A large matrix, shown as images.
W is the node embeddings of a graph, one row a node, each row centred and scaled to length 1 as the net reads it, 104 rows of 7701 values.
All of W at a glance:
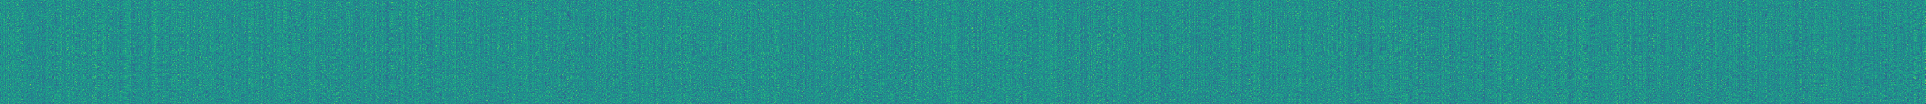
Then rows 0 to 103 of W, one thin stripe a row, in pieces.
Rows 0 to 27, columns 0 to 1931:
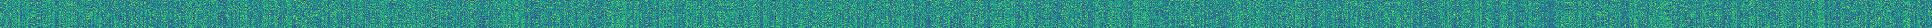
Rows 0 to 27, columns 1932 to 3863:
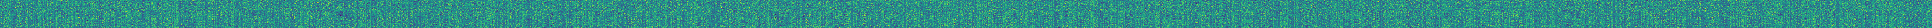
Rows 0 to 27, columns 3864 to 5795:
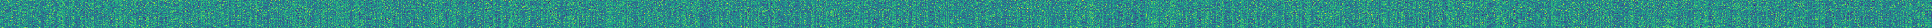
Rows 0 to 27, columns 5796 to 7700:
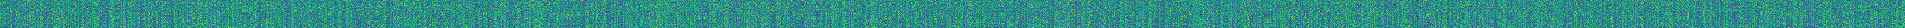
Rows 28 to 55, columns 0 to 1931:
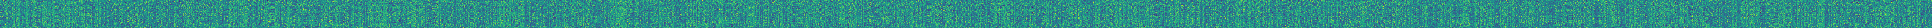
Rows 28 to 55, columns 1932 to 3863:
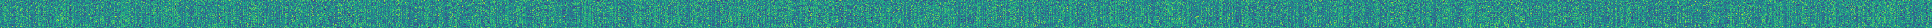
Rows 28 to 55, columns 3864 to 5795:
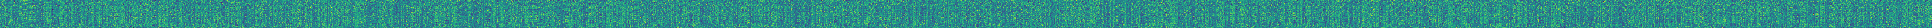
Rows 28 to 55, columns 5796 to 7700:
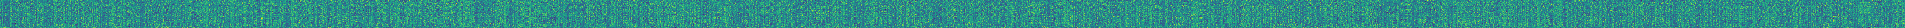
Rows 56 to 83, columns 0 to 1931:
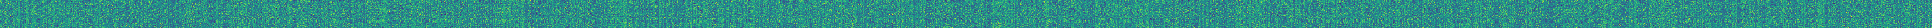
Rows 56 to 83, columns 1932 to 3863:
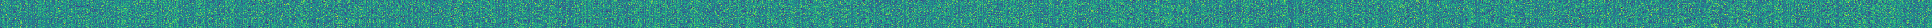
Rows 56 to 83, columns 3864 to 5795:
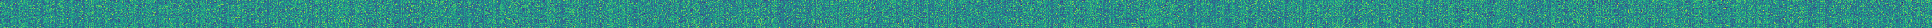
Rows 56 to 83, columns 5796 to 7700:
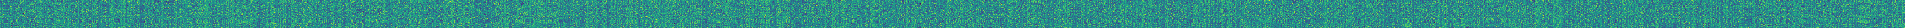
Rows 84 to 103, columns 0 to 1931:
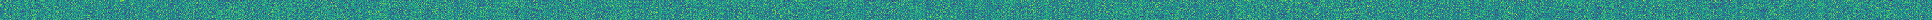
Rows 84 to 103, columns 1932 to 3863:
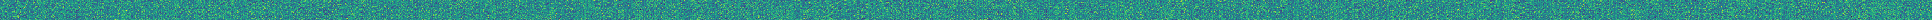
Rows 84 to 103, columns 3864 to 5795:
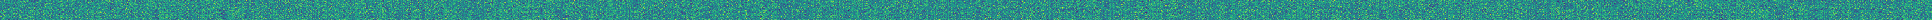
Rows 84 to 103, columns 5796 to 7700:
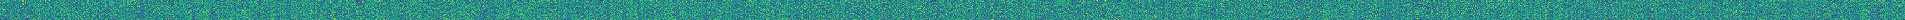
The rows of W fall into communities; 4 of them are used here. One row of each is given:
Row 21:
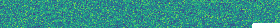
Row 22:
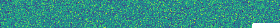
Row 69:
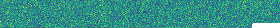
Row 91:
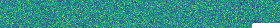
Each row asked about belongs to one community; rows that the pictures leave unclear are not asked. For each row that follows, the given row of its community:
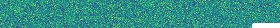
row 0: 91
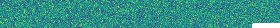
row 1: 22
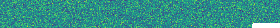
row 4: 22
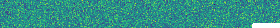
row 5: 22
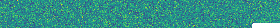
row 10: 69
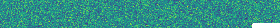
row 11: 21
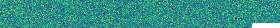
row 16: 69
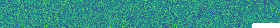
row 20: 22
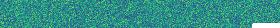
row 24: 22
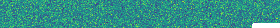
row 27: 21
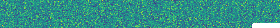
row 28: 21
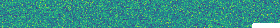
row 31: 22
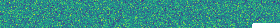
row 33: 69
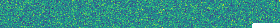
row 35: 91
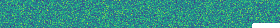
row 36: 91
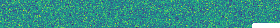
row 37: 22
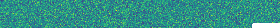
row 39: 69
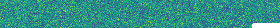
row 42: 21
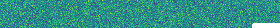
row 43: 91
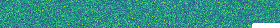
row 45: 91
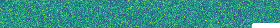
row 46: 22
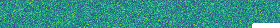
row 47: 91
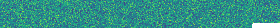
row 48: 22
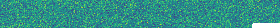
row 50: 22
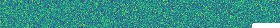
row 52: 69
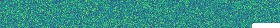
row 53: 69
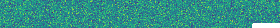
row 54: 91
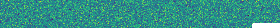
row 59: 21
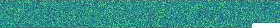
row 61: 91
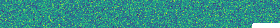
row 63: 22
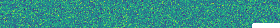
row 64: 69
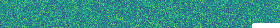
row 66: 21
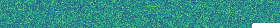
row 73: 91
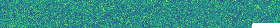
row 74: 21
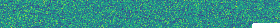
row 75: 21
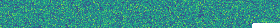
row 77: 69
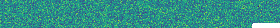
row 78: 69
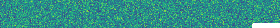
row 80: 21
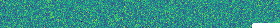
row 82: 21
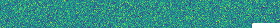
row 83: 91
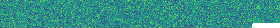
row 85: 21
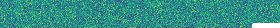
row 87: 22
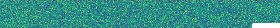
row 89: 21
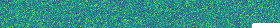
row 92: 22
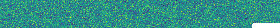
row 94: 69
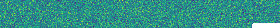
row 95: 91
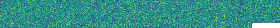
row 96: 91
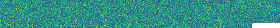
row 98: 69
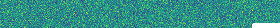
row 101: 69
